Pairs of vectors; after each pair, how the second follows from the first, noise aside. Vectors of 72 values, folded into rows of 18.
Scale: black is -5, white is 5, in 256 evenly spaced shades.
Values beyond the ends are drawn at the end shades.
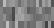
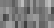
shuffled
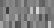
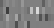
partly zeroed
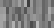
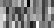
scaled up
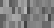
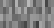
shuffled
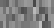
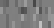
partly zeroed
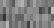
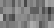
reversed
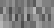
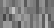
shuffled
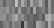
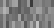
reversed
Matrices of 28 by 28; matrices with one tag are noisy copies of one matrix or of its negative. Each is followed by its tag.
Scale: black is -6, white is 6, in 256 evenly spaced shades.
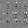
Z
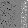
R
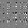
Z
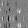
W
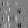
W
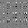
Z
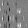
W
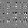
Z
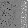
R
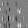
W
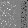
R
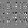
Z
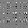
Z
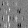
W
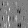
W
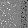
R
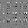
Z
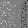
R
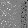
R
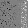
R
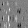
W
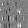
W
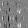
W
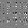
Z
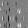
W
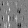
W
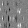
W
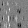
W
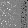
R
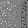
R
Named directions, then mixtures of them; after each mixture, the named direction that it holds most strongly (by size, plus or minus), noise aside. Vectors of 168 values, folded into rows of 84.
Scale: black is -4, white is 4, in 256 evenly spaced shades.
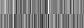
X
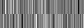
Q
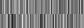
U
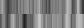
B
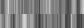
B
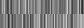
U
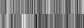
B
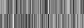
X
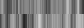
B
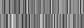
U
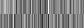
X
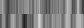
B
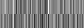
X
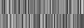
U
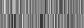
U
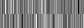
Q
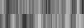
B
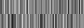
U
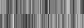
B
